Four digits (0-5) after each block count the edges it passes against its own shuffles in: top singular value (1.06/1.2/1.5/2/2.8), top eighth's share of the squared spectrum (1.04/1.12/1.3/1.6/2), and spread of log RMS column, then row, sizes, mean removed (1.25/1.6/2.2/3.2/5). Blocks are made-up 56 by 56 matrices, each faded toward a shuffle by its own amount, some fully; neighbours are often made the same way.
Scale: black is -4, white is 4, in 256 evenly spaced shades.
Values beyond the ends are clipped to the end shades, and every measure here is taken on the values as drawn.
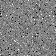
0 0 0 0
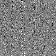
1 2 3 0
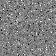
0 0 0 0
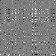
4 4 2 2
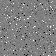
0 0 0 0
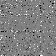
3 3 1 2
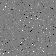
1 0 0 0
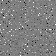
2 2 1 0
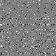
3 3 1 1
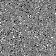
2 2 0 0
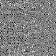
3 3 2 2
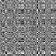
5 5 3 3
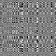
5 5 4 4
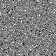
0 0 0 0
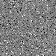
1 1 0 0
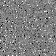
2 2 0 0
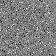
0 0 0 0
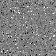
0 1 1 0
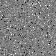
0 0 0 0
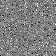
2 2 0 0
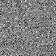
3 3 1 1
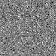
3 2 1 1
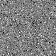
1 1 0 0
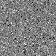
2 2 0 0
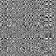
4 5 3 3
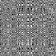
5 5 3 3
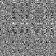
4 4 2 2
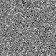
3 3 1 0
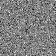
2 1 0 0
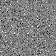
2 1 0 0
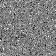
1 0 0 0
